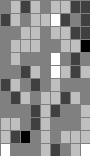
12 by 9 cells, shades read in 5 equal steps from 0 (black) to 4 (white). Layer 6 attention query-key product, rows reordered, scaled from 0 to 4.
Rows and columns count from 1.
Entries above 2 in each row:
4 4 4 5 2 4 2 4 2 4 5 4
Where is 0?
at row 4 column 9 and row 11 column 3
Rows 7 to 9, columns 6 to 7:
3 2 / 3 1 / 1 2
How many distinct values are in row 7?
3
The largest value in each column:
4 3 3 3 3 4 3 3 4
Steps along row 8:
down up down up same down up down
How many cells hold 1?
20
